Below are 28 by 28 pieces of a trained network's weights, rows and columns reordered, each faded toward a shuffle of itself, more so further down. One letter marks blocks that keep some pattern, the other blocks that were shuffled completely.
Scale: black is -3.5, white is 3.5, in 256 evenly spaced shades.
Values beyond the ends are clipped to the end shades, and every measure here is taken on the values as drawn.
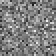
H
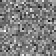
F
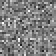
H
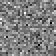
F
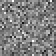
F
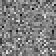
F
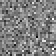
F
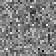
H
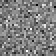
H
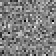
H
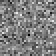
F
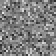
F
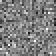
F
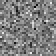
H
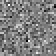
H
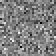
F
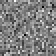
F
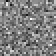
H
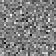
H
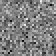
F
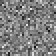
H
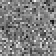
F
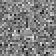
F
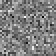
H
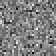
H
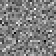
H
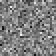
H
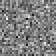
F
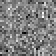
H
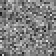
F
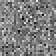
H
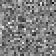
F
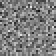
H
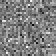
F
